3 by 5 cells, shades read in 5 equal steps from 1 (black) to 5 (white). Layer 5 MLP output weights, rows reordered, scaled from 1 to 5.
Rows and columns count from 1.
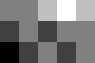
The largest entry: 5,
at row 1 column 4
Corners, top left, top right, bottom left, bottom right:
3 4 1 3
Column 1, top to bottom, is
3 2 1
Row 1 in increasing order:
3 3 4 4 5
